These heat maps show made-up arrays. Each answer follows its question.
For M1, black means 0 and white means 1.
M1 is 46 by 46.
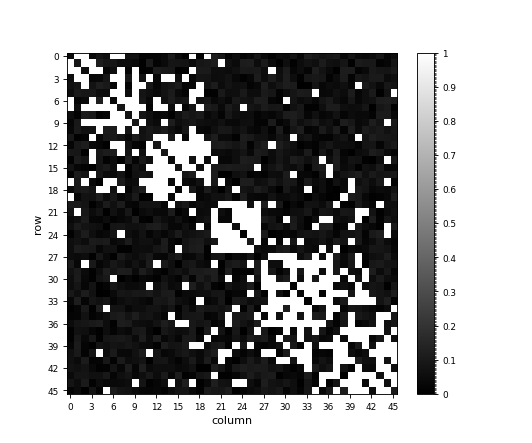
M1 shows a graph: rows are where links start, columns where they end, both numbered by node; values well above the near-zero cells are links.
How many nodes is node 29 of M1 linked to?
7
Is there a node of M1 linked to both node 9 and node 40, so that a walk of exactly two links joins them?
yes
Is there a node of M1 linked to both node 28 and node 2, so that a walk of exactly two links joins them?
no
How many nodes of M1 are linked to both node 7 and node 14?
5
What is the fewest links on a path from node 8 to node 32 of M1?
4
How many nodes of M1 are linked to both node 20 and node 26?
5
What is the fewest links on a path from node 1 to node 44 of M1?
3
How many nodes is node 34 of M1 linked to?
11
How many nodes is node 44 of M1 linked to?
12
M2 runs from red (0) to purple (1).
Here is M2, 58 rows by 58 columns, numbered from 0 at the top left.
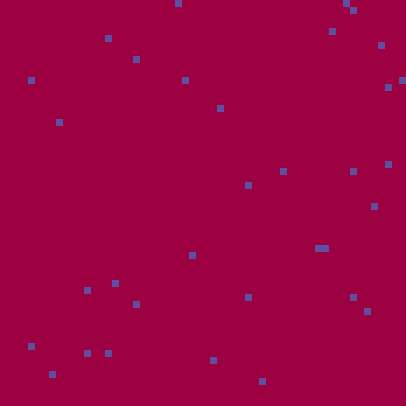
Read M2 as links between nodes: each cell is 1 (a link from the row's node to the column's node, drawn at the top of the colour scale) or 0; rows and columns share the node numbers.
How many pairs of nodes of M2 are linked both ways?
0
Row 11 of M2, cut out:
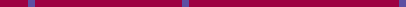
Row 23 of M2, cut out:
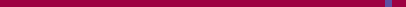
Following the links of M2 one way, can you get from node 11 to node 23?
no
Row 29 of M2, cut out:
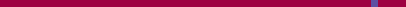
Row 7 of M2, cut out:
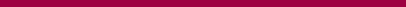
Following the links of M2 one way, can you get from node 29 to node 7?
yes
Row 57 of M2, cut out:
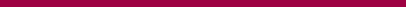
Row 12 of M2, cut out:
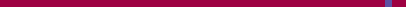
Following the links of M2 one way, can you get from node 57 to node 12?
no
